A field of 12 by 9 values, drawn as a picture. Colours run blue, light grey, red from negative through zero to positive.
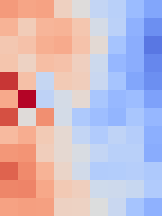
There is an overall slope up to the left. In the middle left lies a patch that is rougher than the rest. The middle left is the roughest part. Overall the values sit about 50% of the way up the scale. No regular stripes run through it.
